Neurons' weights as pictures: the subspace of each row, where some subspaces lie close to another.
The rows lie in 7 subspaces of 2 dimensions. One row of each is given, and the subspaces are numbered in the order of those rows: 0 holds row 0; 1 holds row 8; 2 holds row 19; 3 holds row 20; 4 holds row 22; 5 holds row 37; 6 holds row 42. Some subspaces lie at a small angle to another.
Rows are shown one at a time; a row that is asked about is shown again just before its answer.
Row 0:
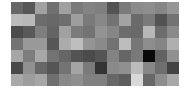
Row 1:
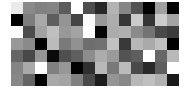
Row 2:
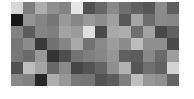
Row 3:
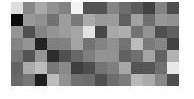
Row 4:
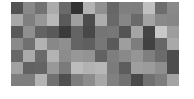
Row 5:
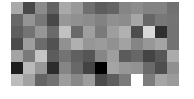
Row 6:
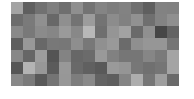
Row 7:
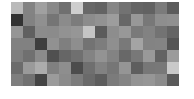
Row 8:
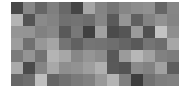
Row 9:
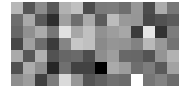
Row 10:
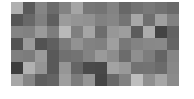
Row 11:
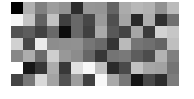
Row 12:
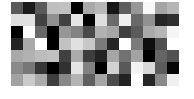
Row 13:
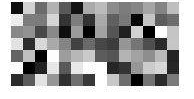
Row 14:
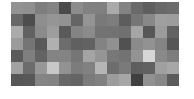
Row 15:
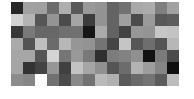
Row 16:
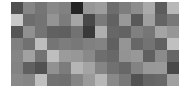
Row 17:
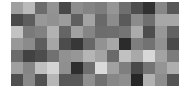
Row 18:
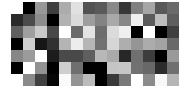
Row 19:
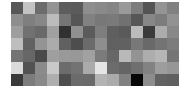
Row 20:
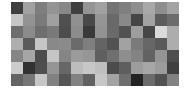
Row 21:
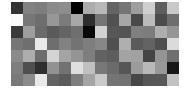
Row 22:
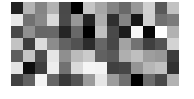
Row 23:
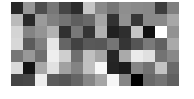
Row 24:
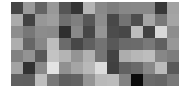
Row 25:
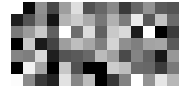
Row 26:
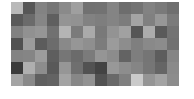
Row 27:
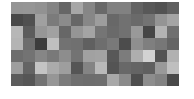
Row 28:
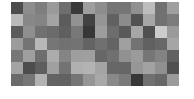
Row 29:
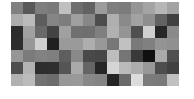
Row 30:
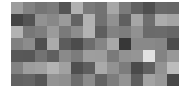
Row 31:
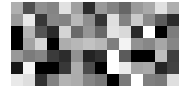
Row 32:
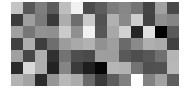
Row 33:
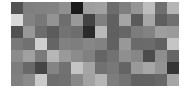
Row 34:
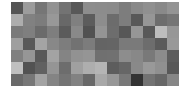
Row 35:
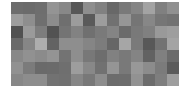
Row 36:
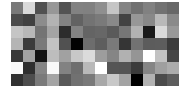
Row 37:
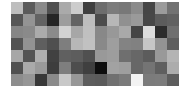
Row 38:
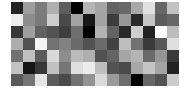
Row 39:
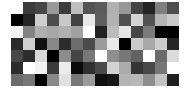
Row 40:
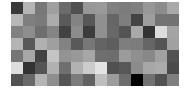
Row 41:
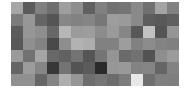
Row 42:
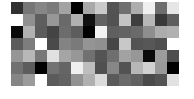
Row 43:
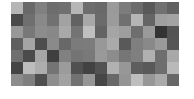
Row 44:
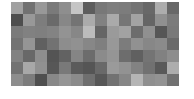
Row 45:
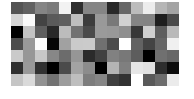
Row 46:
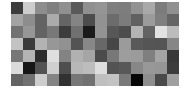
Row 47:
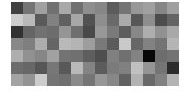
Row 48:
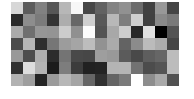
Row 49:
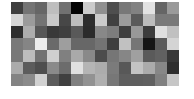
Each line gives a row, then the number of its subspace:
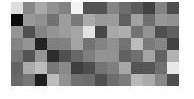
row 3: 1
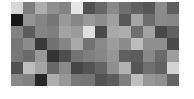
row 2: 1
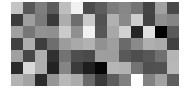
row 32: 4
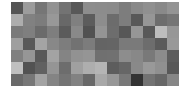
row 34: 3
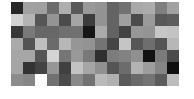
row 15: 0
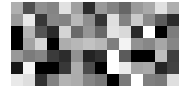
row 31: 1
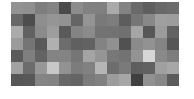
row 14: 4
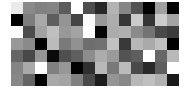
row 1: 6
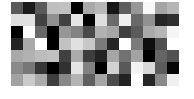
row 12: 5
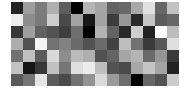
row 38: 4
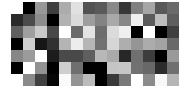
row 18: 2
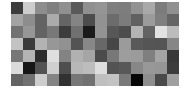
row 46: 0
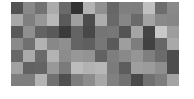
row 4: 5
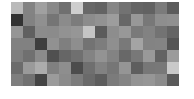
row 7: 1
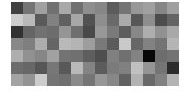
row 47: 0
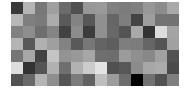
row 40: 3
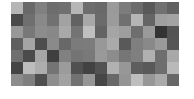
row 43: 3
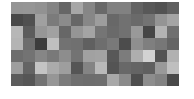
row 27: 1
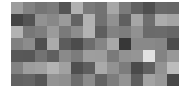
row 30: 3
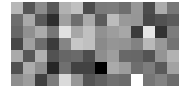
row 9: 5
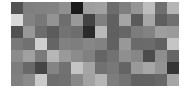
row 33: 6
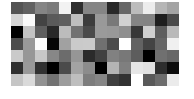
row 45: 4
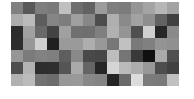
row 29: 1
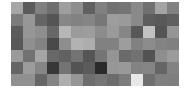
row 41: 5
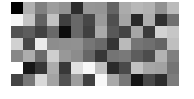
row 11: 2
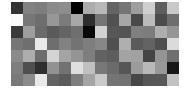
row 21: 6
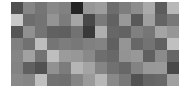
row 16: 6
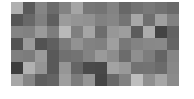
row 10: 2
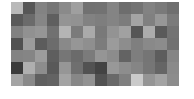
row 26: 2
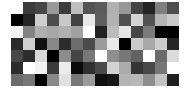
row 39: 0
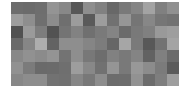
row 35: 5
